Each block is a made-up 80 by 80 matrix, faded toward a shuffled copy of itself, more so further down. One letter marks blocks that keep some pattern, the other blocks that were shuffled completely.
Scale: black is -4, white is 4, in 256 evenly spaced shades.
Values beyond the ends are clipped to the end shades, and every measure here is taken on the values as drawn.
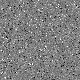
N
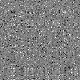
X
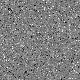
N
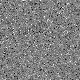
N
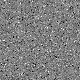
N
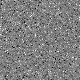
N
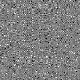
X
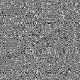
X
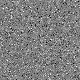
N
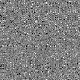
X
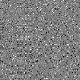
X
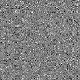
X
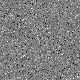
N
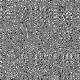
X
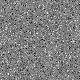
N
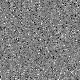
N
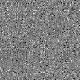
X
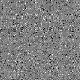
X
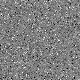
N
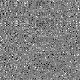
X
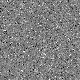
N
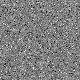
N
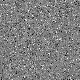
N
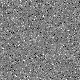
N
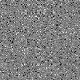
X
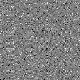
X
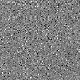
X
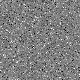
N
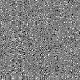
X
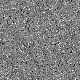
N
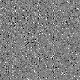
X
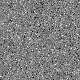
N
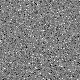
N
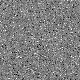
N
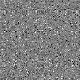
X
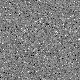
N
